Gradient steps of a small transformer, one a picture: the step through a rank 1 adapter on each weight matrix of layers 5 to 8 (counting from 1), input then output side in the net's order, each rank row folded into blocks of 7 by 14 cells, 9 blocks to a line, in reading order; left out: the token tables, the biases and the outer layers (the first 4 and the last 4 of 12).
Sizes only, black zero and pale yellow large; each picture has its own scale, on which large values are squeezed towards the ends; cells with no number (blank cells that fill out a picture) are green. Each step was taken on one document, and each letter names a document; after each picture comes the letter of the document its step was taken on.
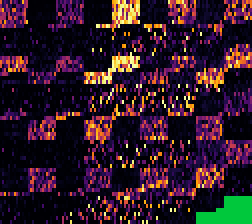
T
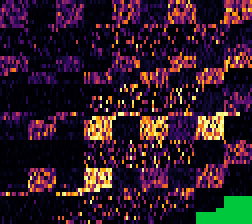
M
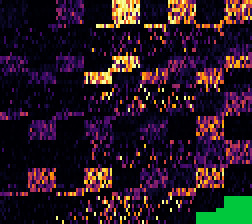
T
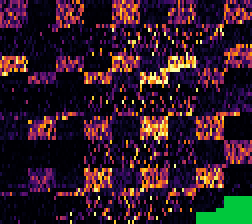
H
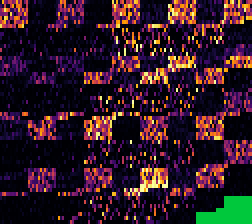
M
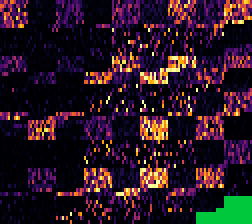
H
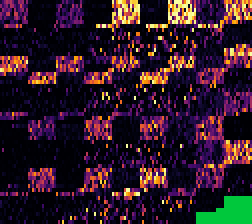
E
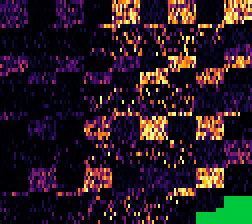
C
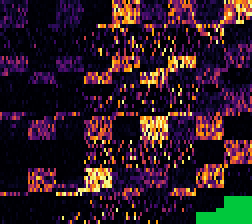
M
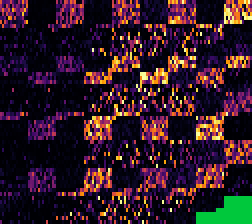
T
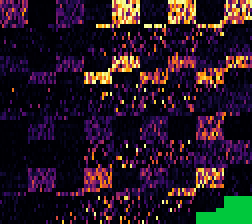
T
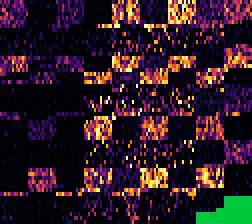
H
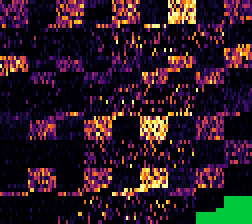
M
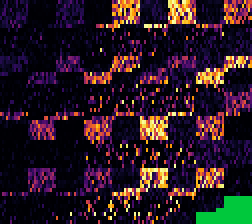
T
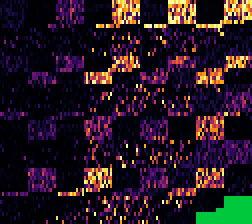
T
